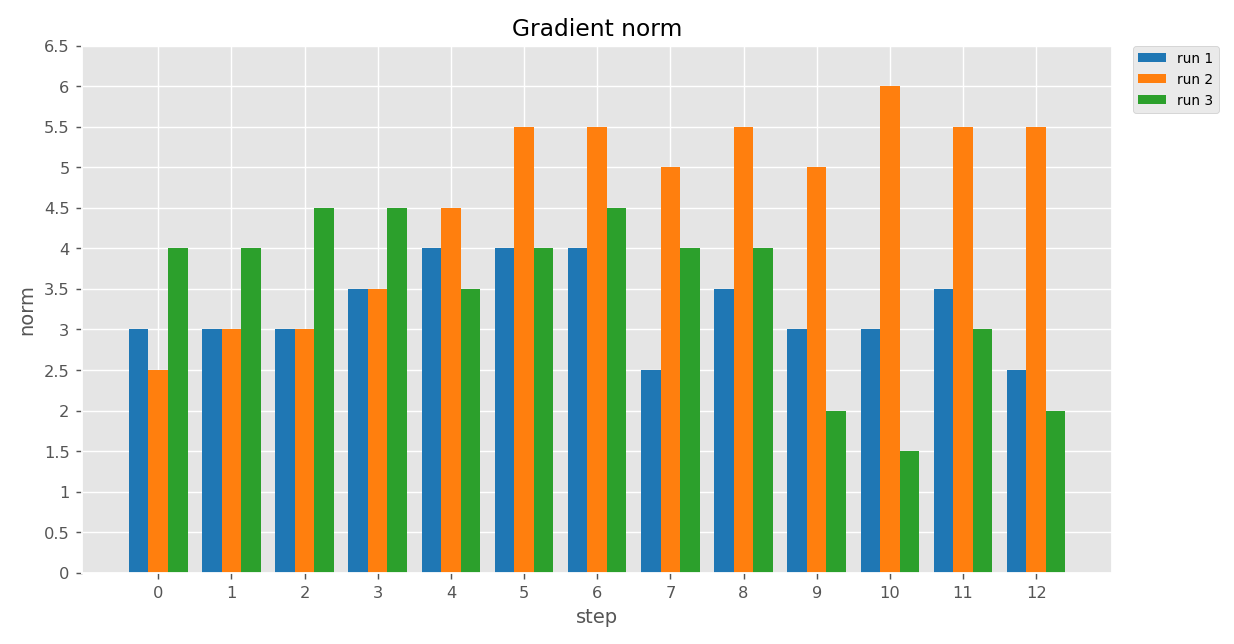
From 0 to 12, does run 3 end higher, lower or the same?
lower
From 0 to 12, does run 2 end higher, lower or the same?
higher
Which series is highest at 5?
run 2
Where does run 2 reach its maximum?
10
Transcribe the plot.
Title: Gradient norm
x-axis: step, ticks 0 1 2 3 4 5 6 7 8 9 10 11 12
y-axis: norm, ticks 0 0.5 1 1.5 2 2.5 3 3.5 4 4.5 5 5.5 6 6.5
Legend: run 1, run 2, run 3
Values:
run 1: 3 3 3 3.5 4 4 4 2.5 3.5 3 3 3.5 2.5
run 2: 2.5 3 3 3.5 4.5 5.5 5.5 5 5.5 5 6 5.5 5.5
run 3: 4 4 4.5 4.5 3.5 4 4.5 4 4 2 1.5 3 2
